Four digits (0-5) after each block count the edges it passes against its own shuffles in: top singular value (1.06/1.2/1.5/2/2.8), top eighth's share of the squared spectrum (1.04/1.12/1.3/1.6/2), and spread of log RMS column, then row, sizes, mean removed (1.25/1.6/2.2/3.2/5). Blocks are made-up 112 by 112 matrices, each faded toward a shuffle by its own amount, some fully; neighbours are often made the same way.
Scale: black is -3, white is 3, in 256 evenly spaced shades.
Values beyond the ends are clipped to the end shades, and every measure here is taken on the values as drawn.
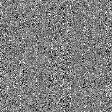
1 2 3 0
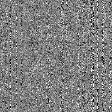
2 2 4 0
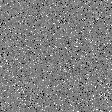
0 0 0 0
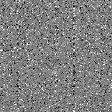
4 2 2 1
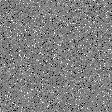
2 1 0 0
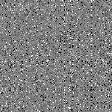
4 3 2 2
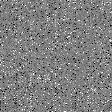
3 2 1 0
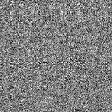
4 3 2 2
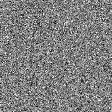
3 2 0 0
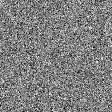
0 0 0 0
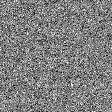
2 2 0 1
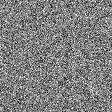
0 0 0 0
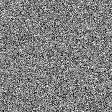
2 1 0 0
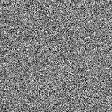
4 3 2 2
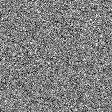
0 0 0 0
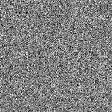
3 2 1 1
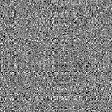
5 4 3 3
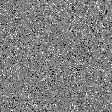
3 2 1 1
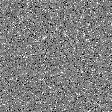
3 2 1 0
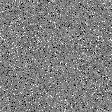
1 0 0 0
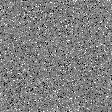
0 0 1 0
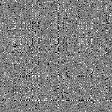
4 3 3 2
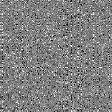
4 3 3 2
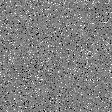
2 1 0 0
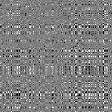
5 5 4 4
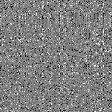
4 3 2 2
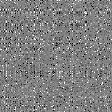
5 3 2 2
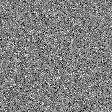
0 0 0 0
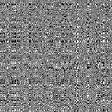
5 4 3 3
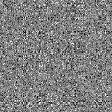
4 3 2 2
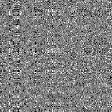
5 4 3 2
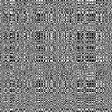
5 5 4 4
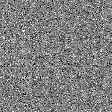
3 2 1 1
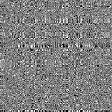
5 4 3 3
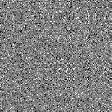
4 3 2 2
